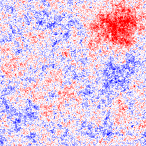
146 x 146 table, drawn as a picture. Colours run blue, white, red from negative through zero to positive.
A single bump stands in the top right. Overall the values sit about 50% of the way up the scale. There are no regular stripes. No single row or column stands out from its neighbours. The halves do not mirror each other. The ninth with the highest average is the top right. The texture is blotchy.
